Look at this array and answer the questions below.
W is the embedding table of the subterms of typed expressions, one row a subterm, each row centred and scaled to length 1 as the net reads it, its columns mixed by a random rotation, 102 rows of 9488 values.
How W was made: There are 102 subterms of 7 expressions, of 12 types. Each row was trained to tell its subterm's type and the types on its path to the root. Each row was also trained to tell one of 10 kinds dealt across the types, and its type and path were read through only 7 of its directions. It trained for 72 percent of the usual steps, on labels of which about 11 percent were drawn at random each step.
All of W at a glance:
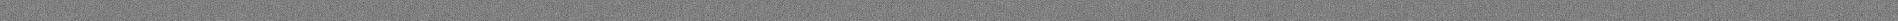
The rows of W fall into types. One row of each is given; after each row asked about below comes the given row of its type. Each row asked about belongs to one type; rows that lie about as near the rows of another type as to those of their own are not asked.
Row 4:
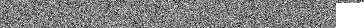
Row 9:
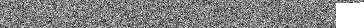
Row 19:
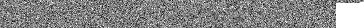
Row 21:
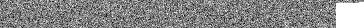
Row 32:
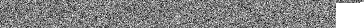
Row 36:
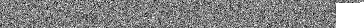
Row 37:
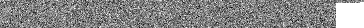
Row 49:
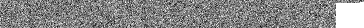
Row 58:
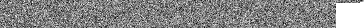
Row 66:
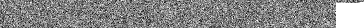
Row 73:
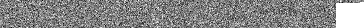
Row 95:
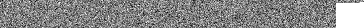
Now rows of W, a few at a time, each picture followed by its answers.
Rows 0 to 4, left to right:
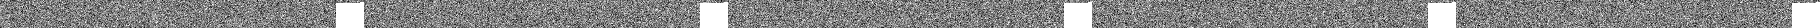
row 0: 73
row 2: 95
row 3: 37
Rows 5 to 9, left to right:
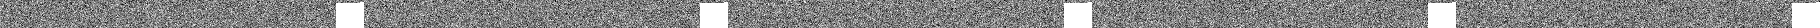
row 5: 73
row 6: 9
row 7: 9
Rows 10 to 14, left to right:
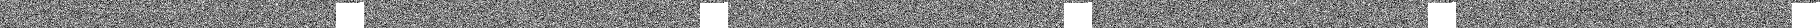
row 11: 73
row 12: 32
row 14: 32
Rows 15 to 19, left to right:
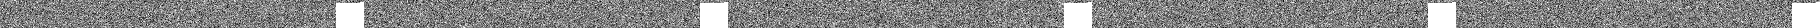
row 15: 66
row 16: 37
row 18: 36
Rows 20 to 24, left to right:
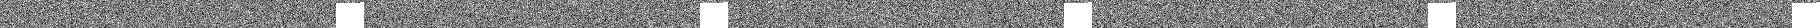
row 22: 73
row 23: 37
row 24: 9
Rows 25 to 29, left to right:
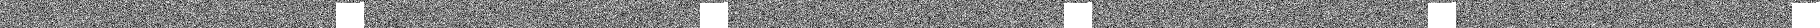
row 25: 19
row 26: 49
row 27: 21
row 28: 21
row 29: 32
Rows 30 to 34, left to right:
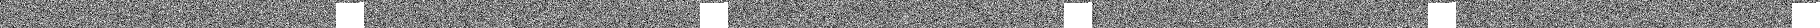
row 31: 58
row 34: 58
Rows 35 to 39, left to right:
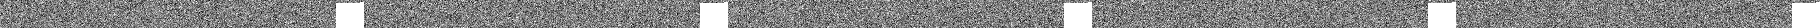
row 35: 49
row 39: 49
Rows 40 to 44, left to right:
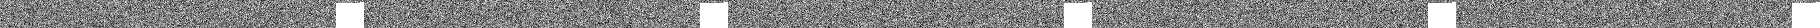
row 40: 49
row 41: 32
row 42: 32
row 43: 58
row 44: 21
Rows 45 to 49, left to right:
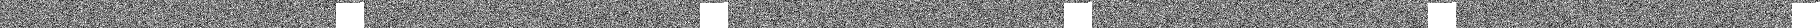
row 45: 73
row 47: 95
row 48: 9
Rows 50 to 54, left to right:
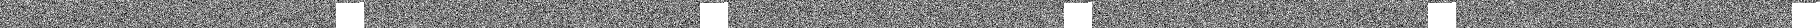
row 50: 9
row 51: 36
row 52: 95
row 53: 58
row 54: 19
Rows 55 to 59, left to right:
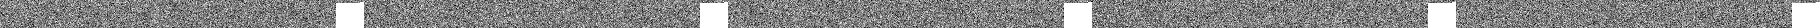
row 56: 36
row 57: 36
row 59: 4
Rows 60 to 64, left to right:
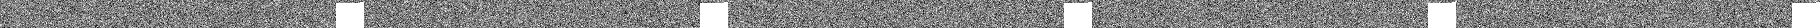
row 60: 95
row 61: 73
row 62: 9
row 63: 4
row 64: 36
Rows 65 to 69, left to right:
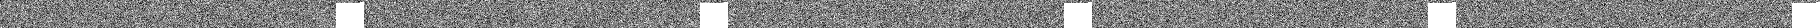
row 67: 95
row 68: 9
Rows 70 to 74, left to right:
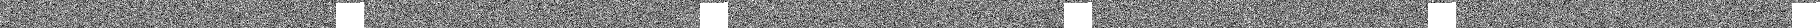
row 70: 73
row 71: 49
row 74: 37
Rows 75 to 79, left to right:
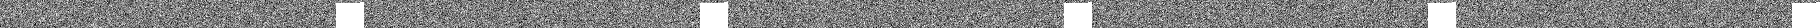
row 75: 37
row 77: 9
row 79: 36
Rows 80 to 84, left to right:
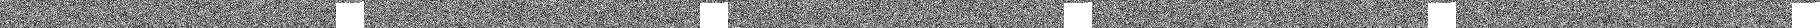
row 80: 37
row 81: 95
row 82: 32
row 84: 4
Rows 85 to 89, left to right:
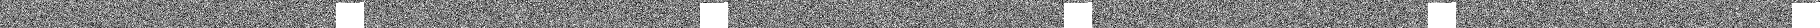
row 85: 49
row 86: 36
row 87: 73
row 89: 37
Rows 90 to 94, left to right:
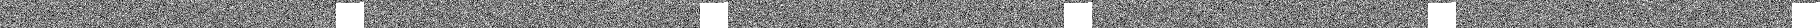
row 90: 19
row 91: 37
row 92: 58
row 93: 49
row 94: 95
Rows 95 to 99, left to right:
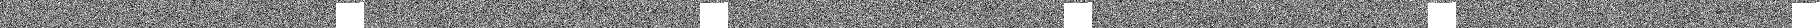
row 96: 58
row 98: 21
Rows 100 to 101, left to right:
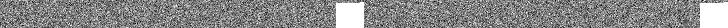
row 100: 4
